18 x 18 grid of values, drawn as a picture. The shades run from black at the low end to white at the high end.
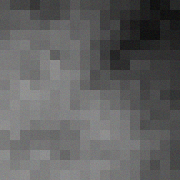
Ninth with the lowest average: top right. Grain: blotchy. Stripes: none. Slope: up to the bottom left. Mirror symmetry: none.
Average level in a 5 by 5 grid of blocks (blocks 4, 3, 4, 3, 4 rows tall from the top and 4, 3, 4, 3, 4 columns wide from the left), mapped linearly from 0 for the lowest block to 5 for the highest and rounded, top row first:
3 3 3 1 0
4 4 3 1 1
5 5 4 3 2
5 4 5 4 3
5 5 5 4 3
